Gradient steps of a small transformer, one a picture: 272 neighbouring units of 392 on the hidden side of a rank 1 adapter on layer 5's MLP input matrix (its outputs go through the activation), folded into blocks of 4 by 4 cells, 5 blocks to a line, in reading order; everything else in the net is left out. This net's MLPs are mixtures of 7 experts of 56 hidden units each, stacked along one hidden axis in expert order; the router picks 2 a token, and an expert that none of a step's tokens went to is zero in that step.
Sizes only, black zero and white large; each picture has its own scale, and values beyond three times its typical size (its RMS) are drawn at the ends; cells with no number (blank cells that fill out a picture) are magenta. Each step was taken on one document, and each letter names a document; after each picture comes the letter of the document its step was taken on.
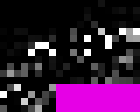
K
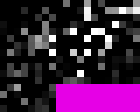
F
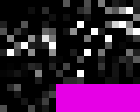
F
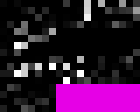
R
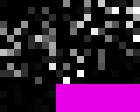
F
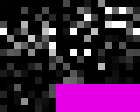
F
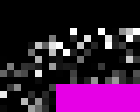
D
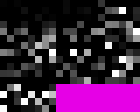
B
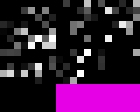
R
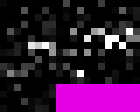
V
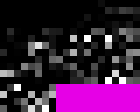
K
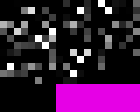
R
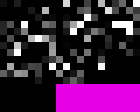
R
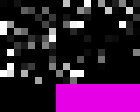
R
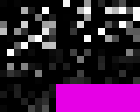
F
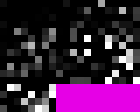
K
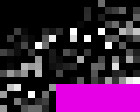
K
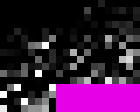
K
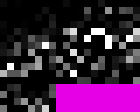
B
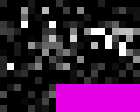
D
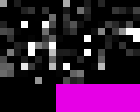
V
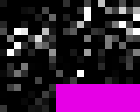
F
